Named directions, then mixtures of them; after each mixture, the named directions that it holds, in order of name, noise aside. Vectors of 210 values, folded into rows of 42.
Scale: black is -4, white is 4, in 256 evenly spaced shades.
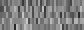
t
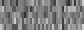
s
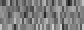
s, t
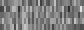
s, t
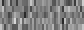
s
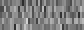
t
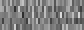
t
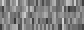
s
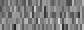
s, t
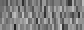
s, t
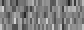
s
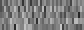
t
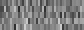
t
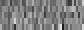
s, t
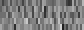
s, t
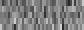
s, t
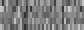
s, t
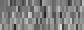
s, t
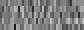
t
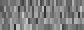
t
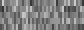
s, t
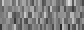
s, t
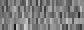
t
